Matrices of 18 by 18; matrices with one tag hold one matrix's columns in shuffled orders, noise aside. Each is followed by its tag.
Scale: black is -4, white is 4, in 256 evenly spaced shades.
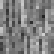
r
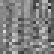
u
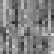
r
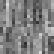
r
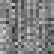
u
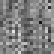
u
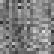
u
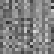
u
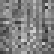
u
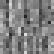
r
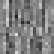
r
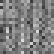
u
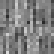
r
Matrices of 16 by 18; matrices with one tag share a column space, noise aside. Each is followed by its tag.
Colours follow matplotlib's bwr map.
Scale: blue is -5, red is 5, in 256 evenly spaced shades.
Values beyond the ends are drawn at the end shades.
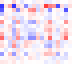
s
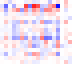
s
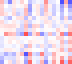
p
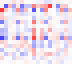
s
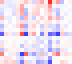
p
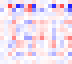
s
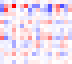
s
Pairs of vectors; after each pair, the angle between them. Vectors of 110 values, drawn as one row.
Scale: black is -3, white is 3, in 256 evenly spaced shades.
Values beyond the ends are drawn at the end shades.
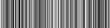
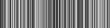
nearly opposite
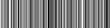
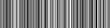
partly opposed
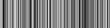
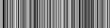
nearly parallel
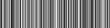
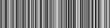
partly aligned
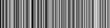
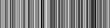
orthogonal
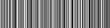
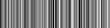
partly opposed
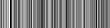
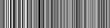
partly aligned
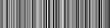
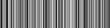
partly aligned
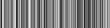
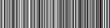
partly aligned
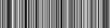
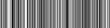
nearly opposite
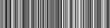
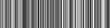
nearly parallel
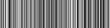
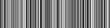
orthogonal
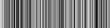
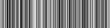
partly aligned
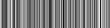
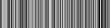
nearly opposite
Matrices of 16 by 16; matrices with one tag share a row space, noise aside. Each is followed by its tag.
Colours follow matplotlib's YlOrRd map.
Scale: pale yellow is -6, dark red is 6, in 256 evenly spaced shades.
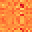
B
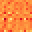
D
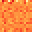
D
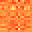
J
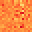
B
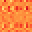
D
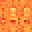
J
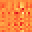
B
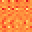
D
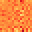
B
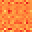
D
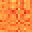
J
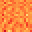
D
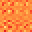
D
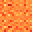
D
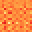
D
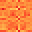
J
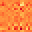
B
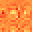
J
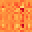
B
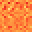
D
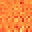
B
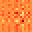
B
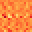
D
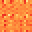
D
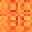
J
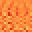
D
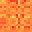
J
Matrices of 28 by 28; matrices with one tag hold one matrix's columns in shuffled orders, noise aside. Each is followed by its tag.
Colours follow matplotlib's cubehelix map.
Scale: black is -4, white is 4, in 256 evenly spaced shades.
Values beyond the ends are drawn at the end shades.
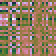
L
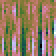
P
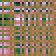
L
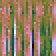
P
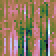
P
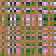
L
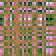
L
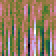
P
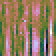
P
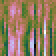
P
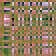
L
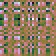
L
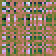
L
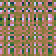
L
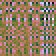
L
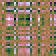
L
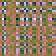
L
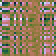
L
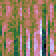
P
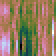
P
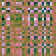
L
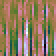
P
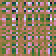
L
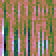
P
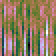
P
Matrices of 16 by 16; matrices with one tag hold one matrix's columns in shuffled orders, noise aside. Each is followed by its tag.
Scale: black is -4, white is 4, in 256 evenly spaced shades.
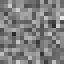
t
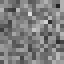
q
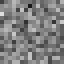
q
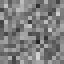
q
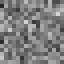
q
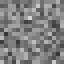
t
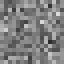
q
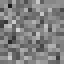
q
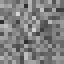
q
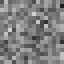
q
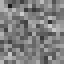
q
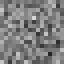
t
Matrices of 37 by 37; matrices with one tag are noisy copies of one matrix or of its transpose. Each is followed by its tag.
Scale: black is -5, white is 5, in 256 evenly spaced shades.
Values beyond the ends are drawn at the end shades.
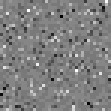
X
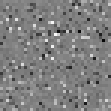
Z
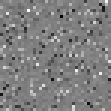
X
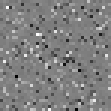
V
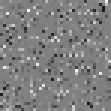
X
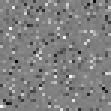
X
